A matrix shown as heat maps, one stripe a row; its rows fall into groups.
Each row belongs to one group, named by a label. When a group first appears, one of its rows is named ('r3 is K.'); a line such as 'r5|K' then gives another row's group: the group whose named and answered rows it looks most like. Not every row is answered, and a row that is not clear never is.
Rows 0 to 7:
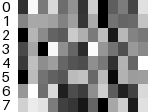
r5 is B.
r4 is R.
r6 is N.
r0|R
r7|R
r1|R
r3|N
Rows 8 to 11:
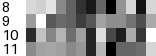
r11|R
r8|R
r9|N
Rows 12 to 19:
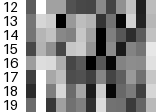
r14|B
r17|R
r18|R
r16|R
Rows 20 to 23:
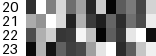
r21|R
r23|N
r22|B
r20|R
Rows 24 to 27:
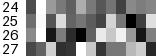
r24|B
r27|B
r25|N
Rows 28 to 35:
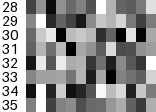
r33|R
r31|N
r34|N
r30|B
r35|N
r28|N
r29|N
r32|R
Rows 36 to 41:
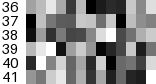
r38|N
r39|B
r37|B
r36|R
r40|R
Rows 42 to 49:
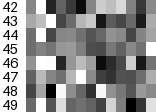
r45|R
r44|N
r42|N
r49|N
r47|B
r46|B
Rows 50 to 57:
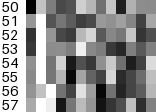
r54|N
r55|N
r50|B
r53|B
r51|N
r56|B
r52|B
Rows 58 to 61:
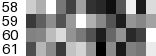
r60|R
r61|B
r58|R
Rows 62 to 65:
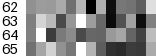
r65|B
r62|R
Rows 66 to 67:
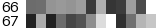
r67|N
